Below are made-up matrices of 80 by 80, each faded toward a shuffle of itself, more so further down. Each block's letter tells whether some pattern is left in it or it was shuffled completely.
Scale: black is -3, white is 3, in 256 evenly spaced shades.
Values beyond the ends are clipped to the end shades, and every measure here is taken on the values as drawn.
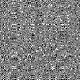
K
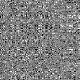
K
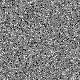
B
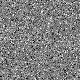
B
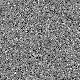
B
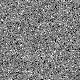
B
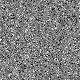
B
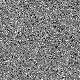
B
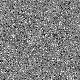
B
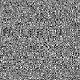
K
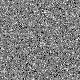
B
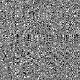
K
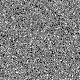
B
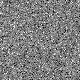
B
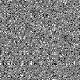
K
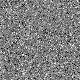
B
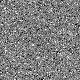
B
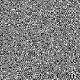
K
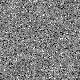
B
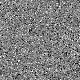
B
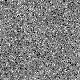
B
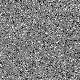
B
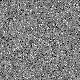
B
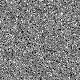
B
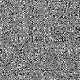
K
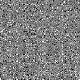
K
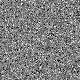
B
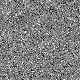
B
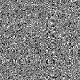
K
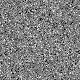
B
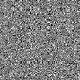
K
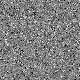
B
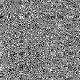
K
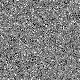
B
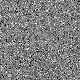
B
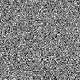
K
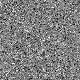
B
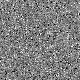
B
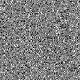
K
